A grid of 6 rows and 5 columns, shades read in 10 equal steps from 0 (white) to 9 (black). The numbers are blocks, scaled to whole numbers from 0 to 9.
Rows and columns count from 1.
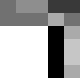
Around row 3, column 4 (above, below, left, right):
3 9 0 3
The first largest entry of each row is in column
4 1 4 4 4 4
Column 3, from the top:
4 5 0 0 0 0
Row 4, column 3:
0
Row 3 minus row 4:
0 0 0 0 1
